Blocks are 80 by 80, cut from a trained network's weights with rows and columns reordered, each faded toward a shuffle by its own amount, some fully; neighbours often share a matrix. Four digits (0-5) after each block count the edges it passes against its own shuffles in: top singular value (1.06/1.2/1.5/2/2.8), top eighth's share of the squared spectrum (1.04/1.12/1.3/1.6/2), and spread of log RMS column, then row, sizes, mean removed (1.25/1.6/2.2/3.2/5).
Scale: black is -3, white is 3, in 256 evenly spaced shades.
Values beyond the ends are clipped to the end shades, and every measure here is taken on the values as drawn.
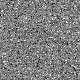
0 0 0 0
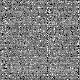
3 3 2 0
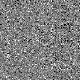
3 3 2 2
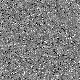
1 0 0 0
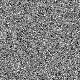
0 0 0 0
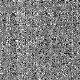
3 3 0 2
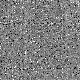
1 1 0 1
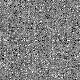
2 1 0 1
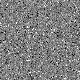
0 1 0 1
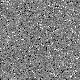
0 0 0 0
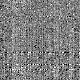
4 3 0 3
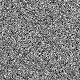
2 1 0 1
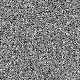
1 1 0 0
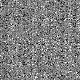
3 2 0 2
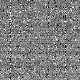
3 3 2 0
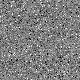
0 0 0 0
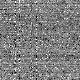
3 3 2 0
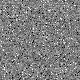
0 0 0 0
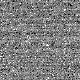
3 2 2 0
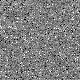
1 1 0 0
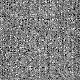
3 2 0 2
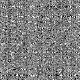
3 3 0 3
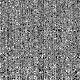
3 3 0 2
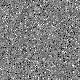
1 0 0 0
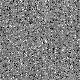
2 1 0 1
